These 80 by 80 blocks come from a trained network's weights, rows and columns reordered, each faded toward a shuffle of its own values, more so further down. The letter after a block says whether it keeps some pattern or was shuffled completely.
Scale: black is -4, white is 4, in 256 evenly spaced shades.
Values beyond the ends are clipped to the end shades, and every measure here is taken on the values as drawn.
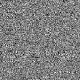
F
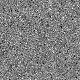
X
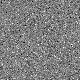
X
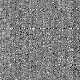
F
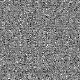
F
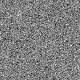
X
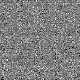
F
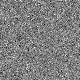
X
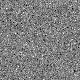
X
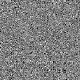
F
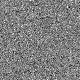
X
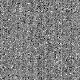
F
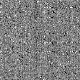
F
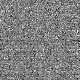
F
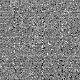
F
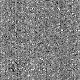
F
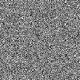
F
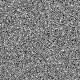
X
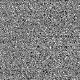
F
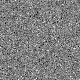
X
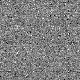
F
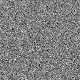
F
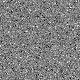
X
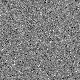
X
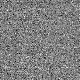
F
